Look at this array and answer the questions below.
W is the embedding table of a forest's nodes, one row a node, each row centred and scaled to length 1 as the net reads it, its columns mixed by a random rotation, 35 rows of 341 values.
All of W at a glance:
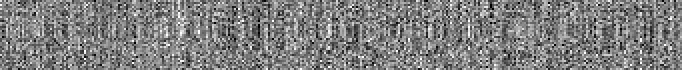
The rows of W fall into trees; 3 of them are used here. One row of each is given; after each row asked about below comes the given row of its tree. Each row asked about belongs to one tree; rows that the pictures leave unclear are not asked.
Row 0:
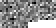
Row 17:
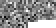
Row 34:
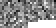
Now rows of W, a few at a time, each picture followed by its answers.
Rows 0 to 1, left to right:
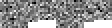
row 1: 34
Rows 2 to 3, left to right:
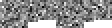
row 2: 0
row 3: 34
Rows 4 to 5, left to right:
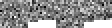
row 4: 0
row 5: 17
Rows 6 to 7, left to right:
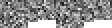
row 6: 34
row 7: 34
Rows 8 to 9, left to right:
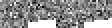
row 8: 0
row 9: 17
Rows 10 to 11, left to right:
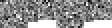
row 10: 17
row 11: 0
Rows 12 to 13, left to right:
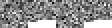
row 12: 17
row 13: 17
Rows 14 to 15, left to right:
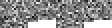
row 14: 17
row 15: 17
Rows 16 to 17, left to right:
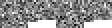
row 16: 17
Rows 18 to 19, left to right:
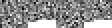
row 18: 17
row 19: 34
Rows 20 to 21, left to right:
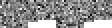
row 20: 34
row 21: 17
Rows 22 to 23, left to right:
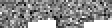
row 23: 17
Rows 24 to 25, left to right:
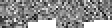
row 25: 34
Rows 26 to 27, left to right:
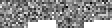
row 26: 34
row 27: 0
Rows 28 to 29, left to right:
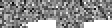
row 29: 34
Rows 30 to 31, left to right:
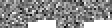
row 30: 17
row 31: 34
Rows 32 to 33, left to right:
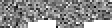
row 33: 17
